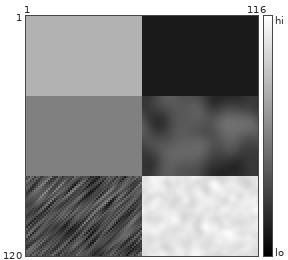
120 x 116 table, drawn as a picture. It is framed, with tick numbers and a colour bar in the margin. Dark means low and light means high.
It is made of 3 by 2 panels. Panel 1,1: high, flat. Panel 1,2: very low, flat. Panel 2,1: middling, flat. Panel 2,2: low, smooth. Panel 3,1: low, slanting up to the right. Panel 3,2: very high, blotchy, faint in contrast.
